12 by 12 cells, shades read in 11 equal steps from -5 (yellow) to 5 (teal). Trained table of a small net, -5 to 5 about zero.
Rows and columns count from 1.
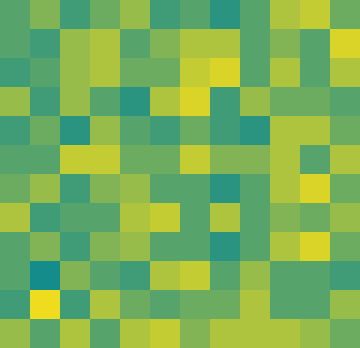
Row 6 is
2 2 -3 -3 1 1 -3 0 0 -2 2 -2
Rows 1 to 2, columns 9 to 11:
2 -2 -3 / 2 0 2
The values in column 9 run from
-2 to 4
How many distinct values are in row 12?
6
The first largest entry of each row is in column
8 2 1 5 3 1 8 2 8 2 1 2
